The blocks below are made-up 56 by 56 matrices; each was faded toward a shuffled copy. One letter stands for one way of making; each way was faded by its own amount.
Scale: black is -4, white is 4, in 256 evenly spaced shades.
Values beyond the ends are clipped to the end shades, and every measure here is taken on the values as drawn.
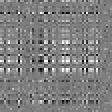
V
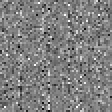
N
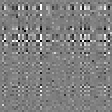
V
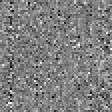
N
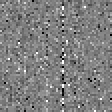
N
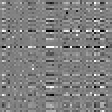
V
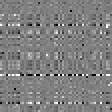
V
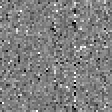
N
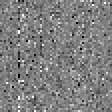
N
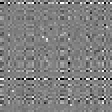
V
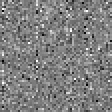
N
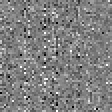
N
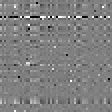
V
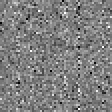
N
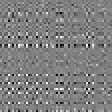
V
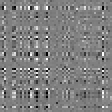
V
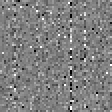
N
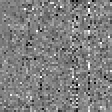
N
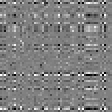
V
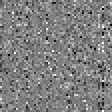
N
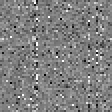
N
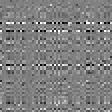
V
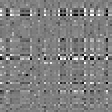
V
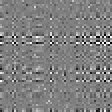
V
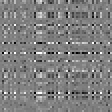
V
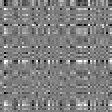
V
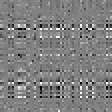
V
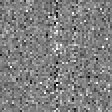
N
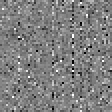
N
